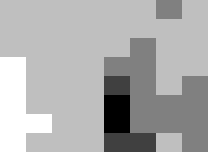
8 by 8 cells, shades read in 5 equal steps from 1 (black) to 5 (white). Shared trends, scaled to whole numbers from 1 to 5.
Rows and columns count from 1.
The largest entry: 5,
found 6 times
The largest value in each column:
5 5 4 4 4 4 4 4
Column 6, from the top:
4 4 3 3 3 3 3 2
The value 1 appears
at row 6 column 5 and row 7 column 5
